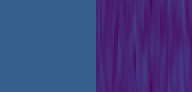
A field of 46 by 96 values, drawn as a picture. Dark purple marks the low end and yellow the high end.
It is made of 1 by 2 panels. Panel 1,1: low, flat. Panel 1,2: very low, streaked downward, faint in contrast.
